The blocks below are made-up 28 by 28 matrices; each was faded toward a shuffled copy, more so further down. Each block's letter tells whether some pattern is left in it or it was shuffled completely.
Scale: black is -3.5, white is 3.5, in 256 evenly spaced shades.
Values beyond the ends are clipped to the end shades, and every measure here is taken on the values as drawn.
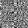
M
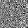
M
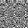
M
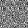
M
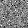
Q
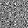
M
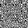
M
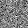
Q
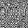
M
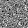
Q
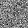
Q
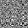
M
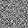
M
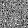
Q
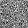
Q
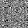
M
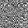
M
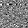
M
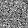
Q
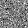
Q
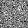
Q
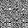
M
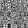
M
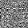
M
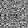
M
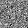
Q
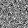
Q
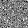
Q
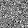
Q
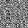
M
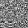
M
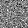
Q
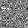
M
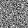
Q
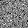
Q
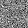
Q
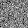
Q
